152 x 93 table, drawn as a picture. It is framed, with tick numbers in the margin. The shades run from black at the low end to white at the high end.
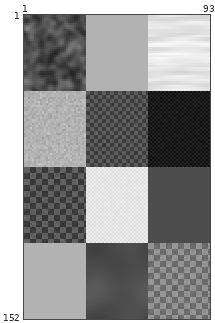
The table splits into 4 rows of 3 panels. Panel 1,1: low, blotchy. Panel 1,2: high, flat. Panel 1,3: very high, streaked across, faint in contrast. Panel 2,1: high, fine-grained, faint in contrast. Panel 2,2: low, checkered. Panel 2,3: very low, checkered, faint in contrast. Panel 3,1: low, checkered. Panel 3,2: very high, checkered, faint in contrast. Panel 3,3: low, flat. Panel 4,1: high, flat. Panel 4,2: low, smooth, faint in contrast. Panel 4,3: middling, checkered.
